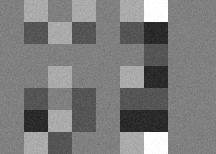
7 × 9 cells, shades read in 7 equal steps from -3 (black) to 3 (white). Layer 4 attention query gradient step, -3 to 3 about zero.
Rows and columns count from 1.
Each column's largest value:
0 1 1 1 0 1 3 0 0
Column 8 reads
0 0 0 0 0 0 0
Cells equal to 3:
2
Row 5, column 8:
0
